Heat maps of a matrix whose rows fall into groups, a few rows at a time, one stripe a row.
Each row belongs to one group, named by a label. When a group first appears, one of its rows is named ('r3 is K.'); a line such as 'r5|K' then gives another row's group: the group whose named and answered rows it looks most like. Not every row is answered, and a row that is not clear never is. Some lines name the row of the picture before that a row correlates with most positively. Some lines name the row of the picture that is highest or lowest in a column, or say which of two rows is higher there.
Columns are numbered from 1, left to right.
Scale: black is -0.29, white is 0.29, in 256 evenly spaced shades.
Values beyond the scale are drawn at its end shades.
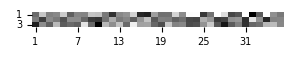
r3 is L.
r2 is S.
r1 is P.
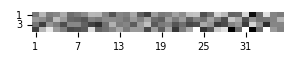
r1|P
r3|S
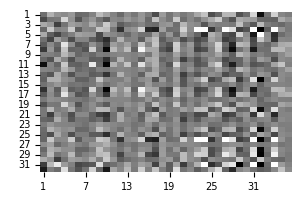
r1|P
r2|L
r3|S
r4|P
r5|S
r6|S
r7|L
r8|L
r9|L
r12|L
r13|S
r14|P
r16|L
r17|L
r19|L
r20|P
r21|S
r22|S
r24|P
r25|S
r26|P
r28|P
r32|L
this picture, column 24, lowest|5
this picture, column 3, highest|31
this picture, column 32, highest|5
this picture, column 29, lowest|31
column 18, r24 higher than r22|Yes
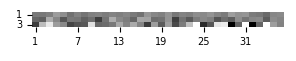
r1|L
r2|S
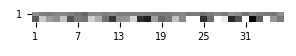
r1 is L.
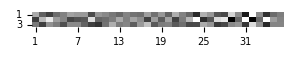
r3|S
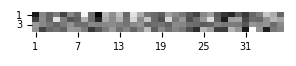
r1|L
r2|L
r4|S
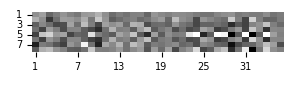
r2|S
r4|S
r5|P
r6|S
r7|L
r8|P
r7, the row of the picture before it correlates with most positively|1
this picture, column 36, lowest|7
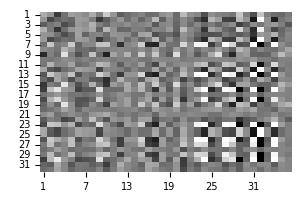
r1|S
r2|S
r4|S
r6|S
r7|P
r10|L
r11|P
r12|S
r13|P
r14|S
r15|L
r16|P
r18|P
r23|P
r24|S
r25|S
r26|P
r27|P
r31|S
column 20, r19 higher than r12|Yes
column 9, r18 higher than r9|Yes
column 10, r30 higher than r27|No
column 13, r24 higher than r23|No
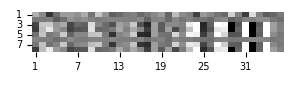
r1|S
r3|P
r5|P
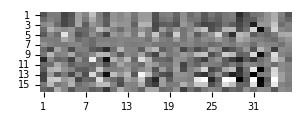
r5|L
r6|L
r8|S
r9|P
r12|P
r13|L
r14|P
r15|P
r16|S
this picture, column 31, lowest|13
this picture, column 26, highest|5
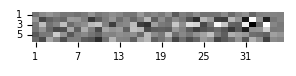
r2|S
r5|L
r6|S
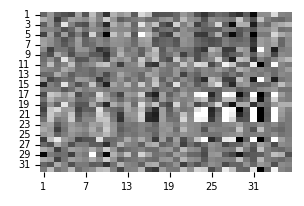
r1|L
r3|L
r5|L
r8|S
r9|S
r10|L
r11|P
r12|L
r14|S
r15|L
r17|P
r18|P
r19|L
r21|P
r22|P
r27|S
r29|L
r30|S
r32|P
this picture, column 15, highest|5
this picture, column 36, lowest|29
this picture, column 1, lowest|29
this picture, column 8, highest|29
